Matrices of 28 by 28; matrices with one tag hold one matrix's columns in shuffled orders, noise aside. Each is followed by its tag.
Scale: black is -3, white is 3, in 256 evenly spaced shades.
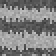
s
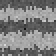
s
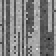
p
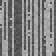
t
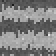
s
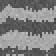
s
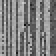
p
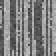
t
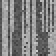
p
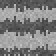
s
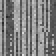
p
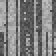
p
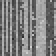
t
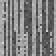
p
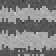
s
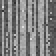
p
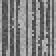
t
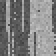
p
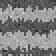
s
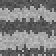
s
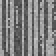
t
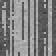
t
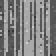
t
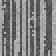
t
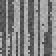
p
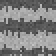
s
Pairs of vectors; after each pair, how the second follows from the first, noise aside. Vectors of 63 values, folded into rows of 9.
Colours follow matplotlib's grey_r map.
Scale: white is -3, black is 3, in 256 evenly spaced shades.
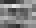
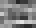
reversed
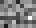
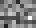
copied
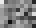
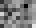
reversed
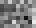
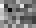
reversed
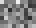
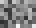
reversed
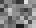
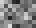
reversed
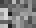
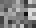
reversed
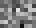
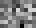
copied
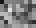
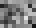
reversed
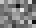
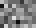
reversed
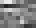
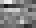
copied
